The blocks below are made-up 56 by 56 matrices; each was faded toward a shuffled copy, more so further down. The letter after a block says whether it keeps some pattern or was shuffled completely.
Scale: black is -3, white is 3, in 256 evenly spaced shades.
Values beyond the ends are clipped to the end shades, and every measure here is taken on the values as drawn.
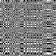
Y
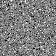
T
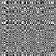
Y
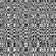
Y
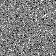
T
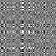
Y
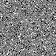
T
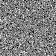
T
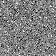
T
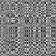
Y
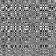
Y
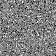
T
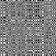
Y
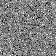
T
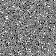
T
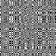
Y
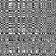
Y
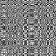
Y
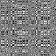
Y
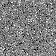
T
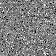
T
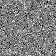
T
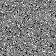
T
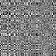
Y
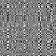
Y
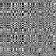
Y
